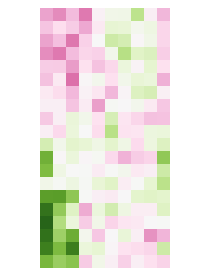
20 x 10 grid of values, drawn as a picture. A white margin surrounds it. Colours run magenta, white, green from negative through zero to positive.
An odd patch, higher than its surroundings, sits in the bottom left. Neither half mirrors the other. The ninth with the highest average is the bottom left. The ninth with the lowest average is the top left.
